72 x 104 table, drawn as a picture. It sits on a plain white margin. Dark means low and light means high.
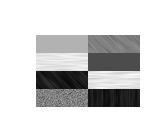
The table splits into 4 rows of 2 panels. Panel 1,1: high, flat. Panel 1,2: middling, slanting down to the right, faint in contrast. Panel 2,1: very high, streaked across, faint in contrast. Panel 2,2: low, flat. Panel 3,1: very low, slanting down to the right, faint in contrast. Panel 3,2: very high, streaked across, faint in contrast. Panel 4,1: middling, fine-grained. Panel 4,2: very low, streaked downward, faint in contrast.
